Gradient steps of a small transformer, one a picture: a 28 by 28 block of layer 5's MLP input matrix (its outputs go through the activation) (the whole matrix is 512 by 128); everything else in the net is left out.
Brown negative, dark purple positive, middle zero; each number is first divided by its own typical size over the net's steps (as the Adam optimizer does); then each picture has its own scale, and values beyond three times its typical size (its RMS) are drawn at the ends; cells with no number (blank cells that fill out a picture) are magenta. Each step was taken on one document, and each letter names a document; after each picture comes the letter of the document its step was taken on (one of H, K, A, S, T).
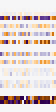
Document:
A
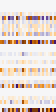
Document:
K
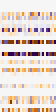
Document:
K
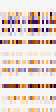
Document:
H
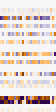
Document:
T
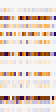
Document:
T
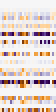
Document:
K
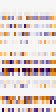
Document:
A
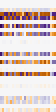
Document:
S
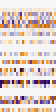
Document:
H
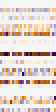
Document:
T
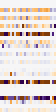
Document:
T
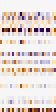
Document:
K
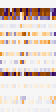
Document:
S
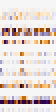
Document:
A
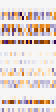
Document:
K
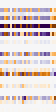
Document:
S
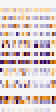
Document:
A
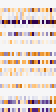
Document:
H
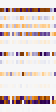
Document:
T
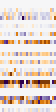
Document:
T
